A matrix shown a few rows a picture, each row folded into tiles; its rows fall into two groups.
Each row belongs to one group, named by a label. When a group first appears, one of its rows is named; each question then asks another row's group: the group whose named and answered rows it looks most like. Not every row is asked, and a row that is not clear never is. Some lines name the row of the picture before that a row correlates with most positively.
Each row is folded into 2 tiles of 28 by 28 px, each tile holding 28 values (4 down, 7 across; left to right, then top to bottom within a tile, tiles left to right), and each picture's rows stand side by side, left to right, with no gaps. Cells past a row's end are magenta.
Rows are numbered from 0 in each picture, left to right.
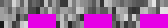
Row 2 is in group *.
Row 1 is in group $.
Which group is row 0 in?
$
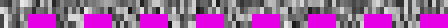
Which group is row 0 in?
$
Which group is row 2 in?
*
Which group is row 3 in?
$
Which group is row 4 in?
*
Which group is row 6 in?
*
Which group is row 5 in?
$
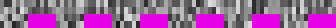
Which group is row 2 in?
*
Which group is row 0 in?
$
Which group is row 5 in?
$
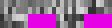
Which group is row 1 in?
$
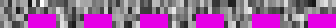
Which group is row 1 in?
$
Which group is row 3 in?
$
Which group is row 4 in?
$
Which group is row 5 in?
*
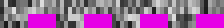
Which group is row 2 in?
*
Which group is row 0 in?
*
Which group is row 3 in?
$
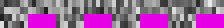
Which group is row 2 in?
$
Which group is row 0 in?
*
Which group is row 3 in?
*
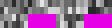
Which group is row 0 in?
*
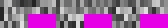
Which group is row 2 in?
*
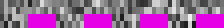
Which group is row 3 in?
*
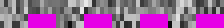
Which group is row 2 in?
*
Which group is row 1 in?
$
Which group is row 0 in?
$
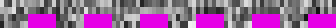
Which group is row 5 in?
$
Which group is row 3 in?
$
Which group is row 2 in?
*
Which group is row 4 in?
$
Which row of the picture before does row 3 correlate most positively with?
0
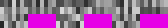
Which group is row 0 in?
$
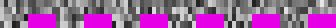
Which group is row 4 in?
*
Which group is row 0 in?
$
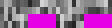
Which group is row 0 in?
*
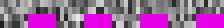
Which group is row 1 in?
*
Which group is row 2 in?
$
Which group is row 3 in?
$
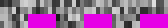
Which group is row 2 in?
$
